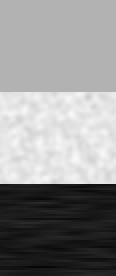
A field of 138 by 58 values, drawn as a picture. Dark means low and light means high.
It is made of 3 by 1 panels. Panel 1,1: high, flat. Panel 2,1: very high, blotchy, faint in contrast. Panel 3,1: very low, streaked across, faint in contrast.
